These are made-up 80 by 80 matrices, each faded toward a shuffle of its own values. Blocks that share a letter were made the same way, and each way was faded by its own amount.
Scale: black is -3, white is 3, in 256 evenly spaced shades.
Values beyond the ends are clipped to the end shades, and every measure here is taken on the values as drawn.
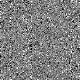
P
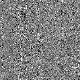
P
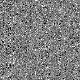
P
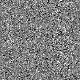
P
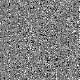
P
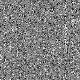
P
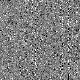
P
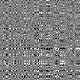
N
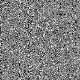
P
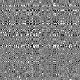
N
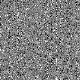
P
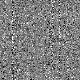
P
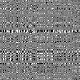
N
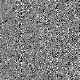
P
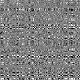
N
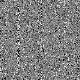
P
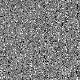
P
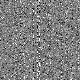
P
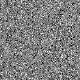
P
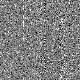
P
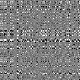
N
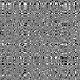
N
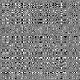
N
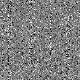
P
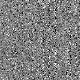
P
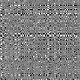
N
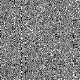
P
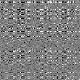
N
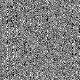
P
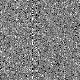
P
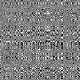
N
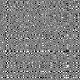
N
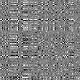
N
